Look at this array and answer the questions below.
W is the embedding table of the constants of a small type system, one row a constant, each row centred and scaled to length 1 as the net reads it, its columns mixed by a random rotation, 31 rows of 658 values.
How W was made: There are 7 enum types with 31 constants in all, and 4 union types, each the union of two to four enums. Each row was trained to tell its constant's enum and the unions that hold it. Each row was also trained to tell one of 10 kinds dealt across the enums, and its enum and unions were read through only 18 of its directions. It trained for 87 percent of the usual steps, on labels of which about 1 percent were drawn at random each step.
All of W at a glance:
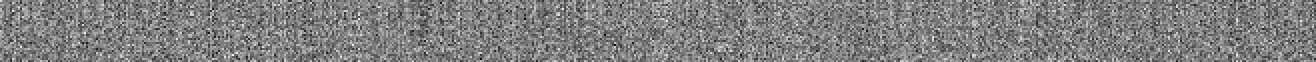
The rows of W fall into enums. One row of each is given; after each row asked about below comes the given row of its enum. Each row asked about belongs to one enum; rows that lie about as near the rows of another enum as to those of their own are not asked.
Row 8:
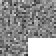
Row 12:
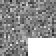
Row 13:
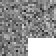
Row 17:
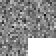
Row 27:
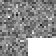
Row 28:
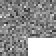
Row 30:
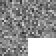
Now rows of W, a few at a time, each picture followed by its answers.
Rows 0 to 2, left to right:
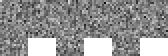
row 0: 17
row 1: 30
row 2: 28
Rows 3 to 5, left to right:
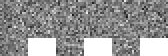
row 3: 27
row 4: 30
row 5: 12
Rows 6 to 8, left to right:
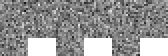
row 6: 17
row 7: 12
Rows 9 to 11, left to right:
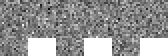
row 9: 30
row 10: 27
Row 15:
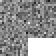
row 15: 17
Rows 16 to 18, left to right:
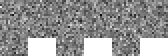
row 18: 12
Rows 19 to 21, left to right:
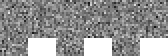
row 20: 12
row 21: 30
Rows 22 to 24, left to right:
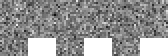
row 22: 27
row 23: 13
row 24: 13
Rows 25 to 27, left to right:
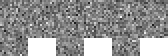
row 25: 13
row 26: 30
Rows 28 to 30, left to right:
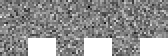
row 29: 12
